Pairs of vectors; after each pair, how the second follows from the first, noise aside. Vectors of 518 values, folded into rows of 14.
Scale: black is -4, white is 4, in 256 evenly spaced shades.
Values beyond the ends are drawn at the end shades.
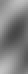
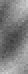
reversed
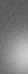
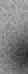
negated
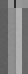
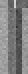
negated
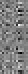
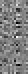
wrapped around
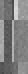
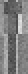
wrapped around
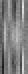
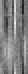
wrapped around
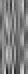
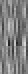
wrapped around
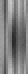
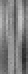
wrapped around
